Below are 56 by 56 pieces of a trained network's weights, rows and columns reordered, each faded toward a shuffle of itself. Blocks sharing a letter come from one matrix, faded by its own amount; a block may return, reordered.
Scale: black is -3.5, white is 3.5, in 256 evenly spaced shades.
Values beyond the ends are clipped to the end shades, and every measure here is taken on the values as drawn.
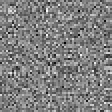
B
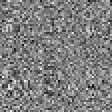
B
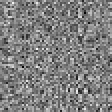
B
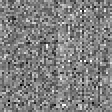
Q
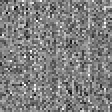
Q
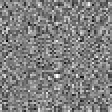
B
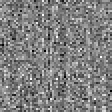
Q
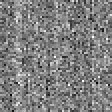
Q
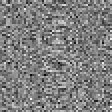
B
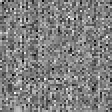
Q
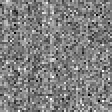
Q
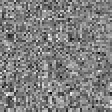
B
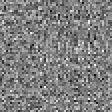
B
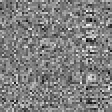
B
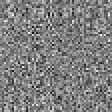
B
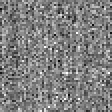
Q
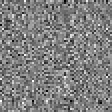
B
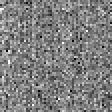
Q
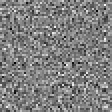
B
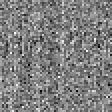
Q
